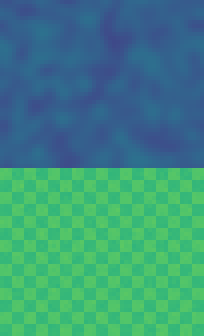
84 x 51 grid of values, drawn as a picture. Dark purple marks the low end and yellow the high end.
It is made of 2 by 1 panels. Panel 1,1: low, blotchy, faint in contrast. Panel 2,1: high, checkered, faint in contrast.
